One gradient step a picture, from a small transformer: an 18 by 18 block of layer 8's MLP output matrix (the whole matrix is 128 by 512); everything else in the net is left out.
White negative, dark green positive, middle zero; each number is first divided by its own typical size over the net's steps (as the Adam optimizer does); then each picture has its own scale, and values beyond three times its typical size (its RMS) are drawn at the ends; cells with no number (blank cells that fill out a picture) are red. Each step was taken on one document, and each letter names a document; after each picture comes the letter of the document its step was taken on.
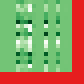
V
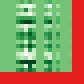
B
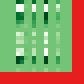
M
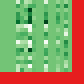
V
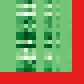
B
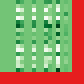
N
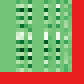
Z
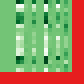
M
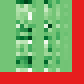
Z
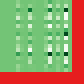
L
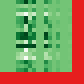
B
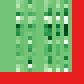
L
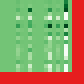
L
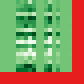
B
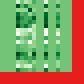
V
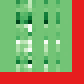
V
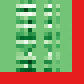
B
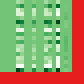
N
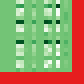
N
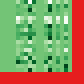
L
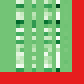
N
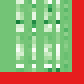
N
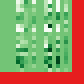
N
